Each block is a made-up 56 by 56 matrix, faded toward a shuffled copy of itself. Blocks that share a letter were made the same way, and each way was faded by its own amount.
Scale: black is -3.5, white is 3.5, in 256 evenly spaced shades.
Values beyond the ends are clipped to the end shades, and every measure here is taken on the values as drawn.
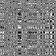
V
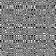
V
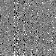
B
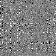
B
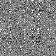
B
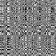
V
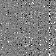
B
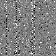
B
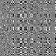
V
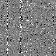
B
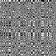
V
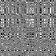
V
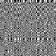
V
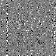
B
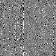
B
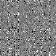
B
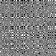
V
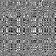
V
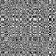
V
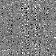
B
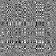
V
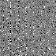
B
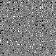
B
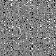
B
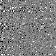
B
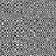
V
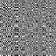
V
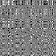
V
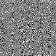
B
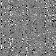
B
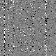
B
